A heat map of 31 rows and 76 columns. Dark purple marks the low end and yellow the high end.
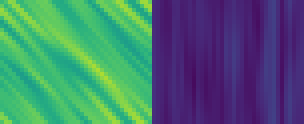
The table splits into one row of 2 panels. Panel 1,1: high, slanting down to the right. Panel 1,2: very low, streaked downward, faint in contrast.
